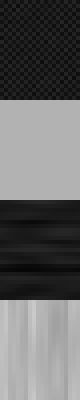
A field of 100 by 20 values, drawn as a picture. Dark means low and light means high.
The table splits into 4 rows of 1 panel. Panel 1,1: very low, checkered, faint in contrast. Panel 2,1: high, flat. Panel 3,1: very low, streaked across, faint in contrast. Panel 4,1: high, streaked downward, faint in contrast.
